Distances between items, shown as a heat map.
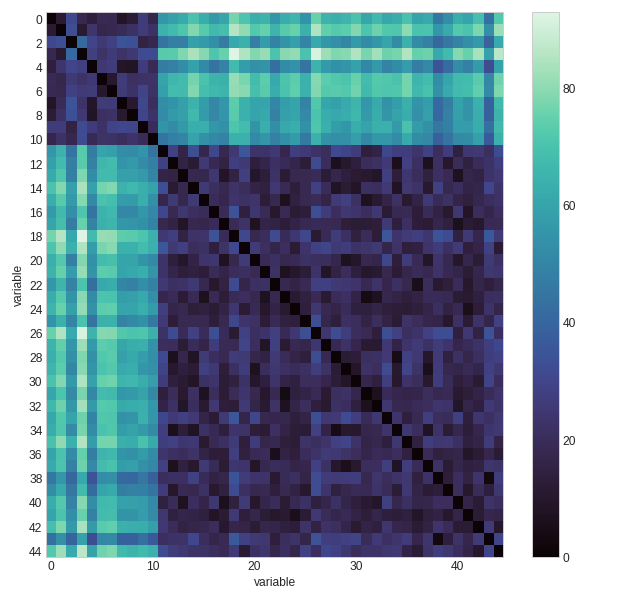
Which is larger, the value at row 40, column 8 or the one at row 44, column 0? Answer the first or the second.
the second
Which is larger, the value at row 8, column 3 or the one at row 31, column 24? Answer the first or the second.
the first
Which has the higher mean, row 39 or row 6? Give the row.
6
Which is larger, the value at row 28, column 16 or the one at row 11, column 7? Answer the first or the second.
the second
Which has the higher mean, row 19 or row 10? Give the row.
10
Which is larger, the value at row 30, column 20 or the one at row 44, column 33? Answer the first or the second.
the second
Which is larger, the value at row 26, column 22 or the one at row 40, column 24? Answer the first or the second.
the first
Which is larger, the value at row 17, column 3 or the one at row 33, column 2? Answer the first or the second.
the first
